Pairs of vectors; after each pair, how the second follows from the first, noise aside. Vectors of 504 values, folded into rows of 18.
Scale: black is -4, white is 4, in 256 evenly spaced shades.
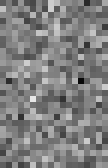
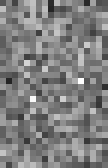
sign-scrambled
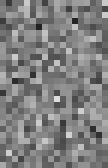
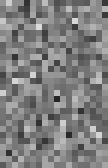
negated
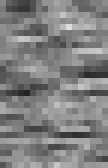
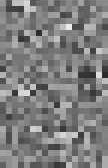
sign-scrambled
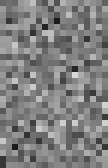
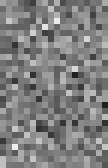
negated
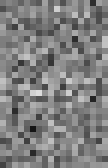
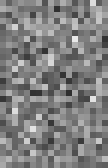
negated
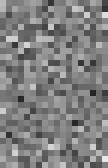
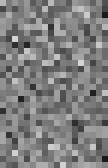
sign-scrambled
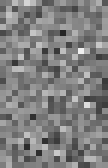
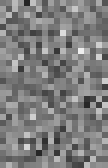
sign-scrambled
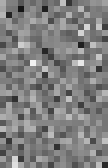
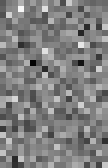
negated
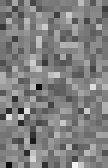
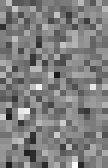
sign-scrambled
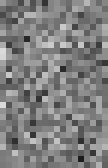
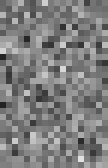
sign-scrambled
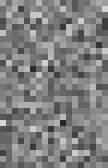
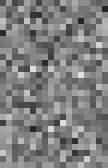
negated
